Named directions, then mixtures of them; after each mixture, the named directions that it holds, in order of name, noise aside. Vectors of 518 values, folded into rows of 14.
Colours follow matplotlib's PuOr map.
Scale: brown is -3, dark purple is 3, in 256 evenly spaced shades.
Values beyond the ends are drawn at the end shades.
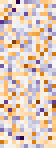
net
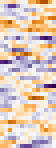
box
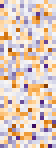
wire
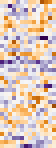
box, net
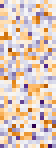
wire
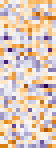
box, wire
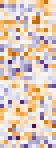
box, wire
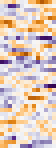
box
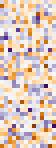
wire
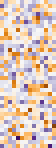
wire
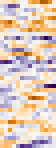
box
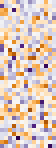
net, wire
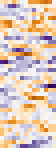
box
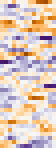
box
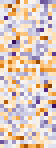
box, net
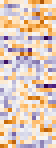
box, wire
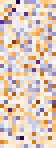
net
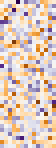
net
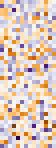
net, wire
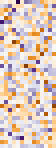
net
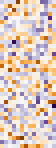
box, net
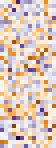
net, wire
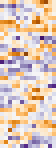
box, wire
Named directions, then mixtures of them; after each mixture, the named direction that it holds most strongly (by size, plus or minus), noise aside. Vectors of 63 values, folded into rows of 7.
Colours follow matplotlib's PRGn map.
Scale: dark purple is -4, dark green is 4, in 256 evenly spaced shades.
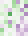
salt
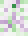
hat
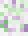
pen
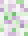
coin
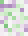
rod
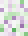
coin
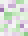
coin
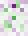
hat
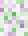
coin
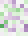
pen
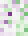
salt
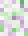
coin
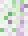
salt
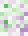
pen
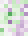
salt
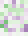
pen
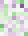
coin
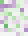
rod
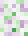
coin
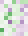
salt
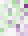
salt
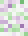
hat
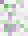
hat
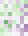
salt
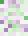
hat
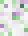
pen
